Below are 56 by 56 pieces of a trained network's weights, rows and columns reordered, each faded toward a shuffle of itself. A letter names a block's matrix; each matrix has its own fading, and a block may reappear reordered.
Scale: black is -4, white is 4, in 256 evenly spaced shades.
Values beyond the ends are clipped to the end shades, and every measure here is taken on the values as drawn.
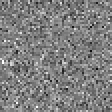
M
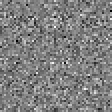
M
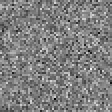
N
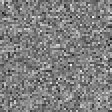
N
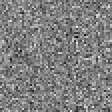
N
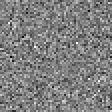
N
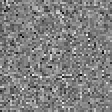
M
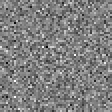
N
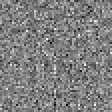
M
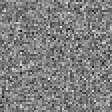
N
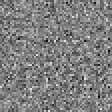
M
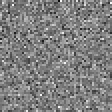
N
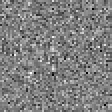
M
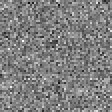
N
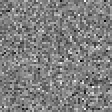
M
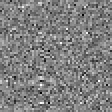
N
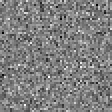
M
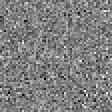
M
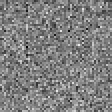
N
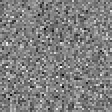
M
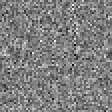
N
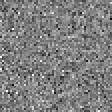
M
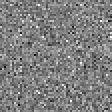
M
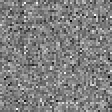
M
